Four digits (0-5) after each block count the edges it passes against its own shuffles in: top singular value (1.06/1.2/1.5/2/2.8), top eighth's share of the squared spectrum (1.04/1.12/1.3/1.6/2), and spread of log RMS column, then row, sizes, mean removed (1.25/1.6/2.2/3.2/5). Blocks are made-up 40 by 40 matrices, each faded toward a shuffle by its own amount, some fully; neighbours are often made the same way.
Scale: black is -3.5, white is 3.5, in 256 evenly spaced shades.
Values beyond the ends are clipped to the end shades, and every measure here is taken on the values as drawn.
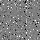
2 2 0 0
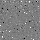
1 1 0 0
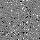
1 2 1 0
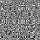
3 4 2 2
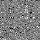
3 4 1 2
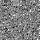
2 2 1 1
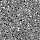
0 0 0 0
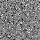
2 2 0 0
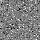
1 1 0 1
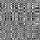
4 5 3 3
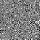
3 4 1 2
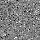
2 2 0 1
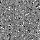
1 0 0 0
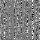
2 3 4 0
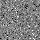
0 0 0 0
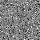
0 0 0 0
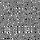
3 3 2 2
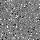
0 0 0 0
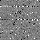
3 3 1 1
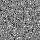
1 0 0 0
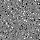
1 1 0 0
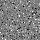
0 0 0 0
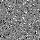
0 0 0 0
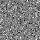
2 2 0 0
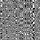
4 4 3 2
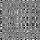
4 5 3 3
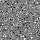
0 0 0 0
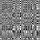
4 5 3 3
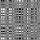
5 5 4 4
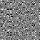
4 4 2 2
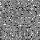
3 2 1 0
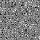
3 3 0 1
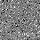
2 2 0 0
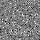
2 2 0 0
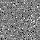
2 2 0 0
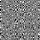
4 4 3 2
